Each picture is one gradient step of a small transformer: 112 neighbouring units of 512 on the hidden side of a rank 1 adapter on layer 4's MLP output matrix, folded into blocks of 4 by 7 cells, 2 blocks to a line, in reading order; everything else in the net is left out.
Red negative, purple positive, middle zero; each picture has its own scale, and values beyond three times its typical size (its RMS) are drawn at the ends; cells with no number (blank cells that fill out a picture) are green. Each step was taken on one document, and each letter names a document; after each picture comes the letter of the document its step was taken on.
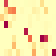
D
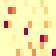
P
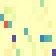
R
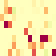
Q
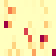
Q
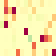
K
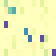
D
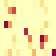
P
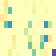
Q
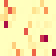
D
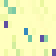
D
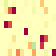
Q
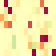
D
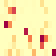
P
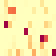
P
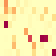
K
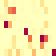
P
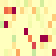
K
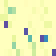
Q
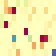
K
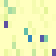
D
